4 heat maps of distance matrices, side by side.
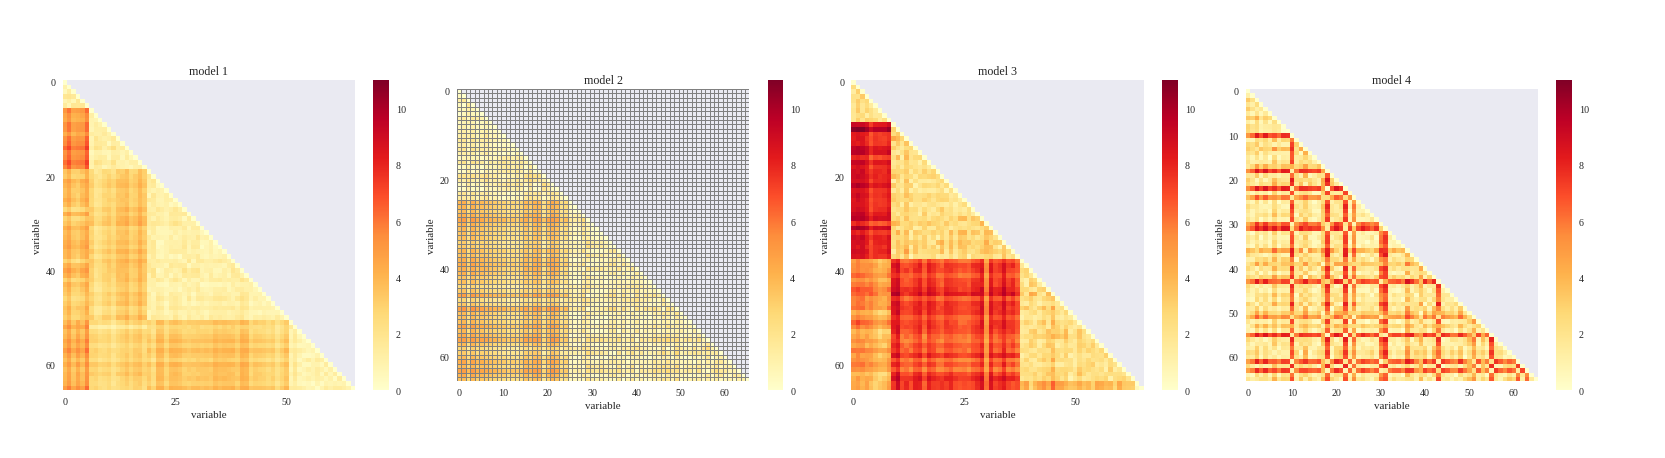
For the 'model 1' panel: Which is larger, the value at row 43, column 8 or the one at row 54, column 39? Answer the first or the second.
the second
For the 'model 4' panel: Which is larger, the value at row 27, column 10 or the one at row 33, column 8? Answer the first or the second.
the first
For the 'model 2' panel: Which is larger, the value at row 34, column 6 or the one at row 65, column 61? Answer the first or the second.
the first
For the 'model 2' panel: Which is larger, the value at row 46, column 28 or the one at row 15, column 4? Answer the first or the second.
the first
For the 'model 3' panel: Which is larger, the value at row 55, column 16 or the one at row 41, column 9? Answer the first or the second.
the second
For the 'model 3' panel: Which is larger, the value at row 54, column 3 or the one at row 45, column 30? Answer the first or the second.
the second
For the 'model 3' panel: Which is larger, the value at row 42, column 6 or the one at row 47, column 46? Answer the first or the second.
the first
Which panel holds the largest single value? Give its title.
model 3
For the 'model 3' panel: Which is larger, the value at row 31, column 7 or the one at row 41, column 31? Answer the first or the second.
the first
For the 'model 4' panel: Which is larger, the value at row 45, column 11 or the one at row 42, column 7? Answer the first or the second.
the second
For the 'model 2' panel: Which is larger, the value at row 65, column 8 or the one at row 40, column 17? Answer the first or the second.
the second
